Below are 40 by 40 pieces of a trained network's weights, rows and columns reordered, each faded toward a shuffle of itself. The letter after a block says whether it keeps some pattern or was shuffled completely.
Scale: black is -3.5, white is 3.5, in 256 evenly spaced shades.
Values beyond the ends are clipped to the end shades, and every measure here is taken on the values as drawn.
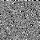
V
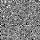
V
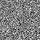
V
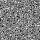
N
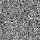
N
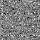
V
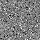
N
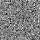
V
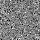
N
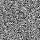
N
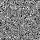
N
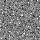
N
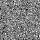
N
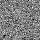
N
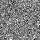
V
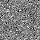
N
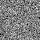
N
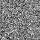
N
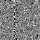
V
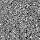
V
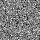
N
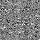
V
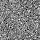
N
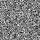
N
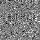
V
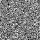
V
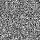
V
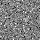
N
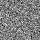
N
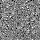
N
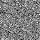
N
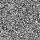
V
